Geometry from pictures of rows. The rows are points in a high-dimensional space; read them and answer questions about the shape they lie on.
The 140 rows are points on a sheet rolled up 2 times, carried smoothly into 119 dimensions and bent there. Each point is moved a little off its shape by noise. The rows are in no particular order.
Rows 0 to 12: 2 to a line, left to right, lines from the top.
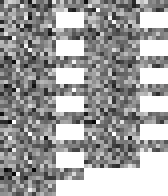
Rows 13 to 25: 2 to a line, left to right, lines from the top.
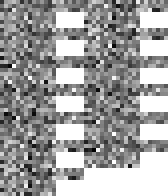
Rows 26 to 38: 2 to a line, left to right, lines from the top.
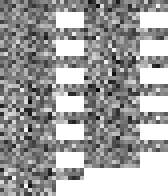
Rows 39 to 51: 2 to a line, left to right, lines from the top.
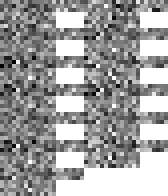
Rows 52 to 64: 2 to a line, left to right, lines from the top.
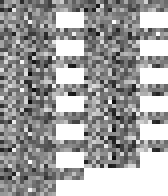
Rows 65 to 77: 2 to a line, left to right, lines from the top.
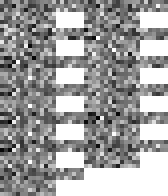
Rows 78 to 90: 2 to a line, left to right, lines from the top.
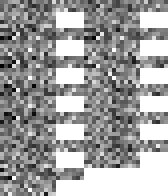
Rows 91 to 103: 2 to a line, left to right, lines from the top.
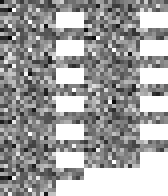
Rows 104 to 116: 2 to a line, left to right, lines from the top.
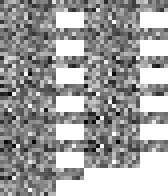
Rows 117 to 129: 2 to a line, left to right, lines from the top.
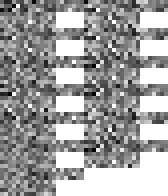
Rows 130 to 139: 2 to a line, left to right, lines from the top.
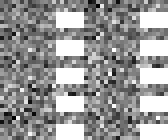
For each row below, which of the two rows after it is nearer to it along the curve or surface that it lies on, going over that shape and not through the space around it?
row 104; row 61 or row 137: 137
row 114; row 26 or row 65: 65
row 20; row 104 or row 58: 104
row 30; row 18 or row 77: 77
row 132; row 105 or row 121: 105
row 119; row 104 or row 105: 105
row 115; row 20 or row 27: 27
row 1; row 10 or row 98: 98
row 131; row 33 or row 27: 27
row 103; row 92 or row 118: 118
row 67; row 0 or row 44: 0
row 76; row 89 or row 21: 89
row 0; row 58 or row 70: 58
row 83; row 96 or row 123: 123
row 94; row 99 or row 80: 80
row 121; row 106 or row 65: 65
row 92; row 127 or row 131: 131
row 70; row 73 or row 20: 20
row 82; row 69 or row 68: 69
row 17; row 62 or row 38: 38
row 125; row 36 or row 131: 131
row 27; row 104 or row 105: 104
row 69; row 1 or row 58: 1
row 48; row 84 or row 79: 79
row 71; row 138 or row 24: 138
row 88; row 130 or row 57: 57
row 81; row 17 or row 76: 17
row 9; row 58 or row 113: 113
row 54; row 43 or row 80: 43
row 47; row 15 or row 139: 15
